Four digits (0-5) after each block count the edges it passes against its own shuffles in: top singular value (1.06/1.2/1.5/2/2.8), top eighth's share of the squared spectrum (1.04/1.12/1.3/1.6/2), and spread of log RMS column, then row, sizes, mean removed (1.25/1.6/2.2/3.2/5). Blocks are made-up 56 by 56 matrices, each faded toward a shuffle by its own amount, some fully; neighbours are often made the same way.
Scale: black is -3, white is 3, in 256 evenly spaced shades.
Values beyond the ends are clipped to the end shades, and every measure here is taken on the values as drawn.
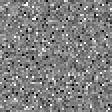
1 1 0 0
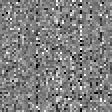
2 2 3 0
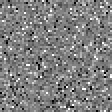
0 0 0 0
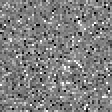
0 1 0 0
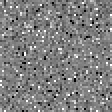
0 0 0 0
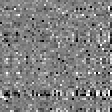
4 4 2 3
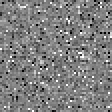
2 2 0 1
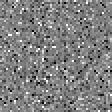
2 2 0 0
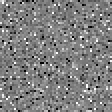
0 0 0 0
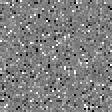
1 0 0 0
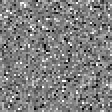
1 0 0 0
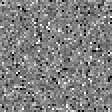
1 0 0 0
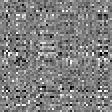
4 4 3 3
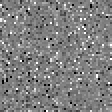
0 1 1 0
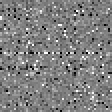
2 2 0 1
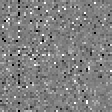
2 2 1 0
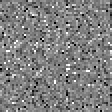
1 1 1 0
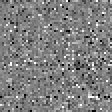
1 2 1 1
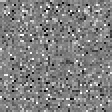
1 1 1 1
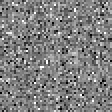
2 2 0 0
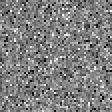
1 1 0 0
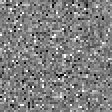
2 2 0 0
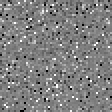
2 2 0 0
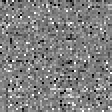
3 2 0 1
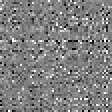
4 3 2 2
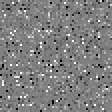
0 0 0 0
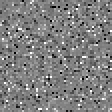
2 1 0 0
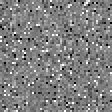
2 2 1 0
